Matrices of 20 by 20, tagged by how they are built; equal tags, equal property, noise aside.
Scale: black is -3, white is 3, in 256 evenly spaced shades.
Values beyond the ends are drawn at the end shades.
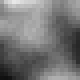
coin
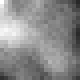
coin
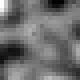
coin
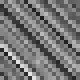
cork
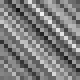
cork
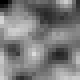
coin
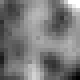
coin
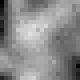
coin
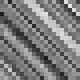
cork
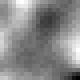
coin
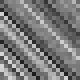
cork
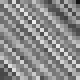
cork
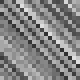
cork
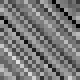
cork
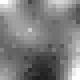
coin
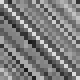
cork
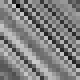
cork
